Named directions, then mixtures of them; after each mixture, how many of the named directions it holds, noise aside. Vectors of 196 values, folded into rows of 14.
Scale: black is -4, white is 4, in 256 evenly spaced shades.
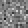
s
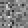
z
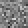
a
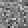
one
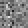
one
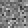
one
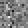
one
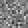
two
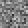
two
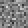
two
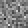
three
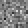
one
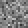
three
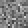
three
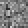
two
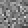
two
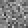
three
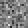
two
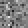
one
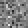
two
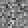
two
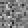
one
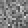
three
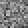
three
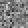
two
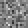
two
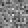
two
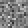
two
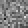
two
